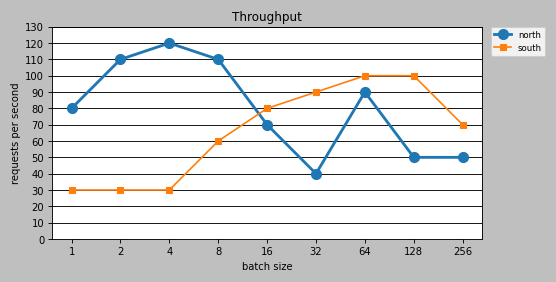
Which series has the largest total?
north
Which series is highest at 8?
north
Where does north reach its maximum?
4
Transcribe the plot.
Title: Throughput
x-axis: batch size, ticks 1 2 4 8 16 32 64 128 256
y-axis: requests per second, ticks 0 10 20 30 40 50 60 70 80 90 100 110 120 130
Legend: north, south
Values:
north: 80 110 120 110 70 40 90 50 50
south: 30 30 30 60 80 90 100 100 70
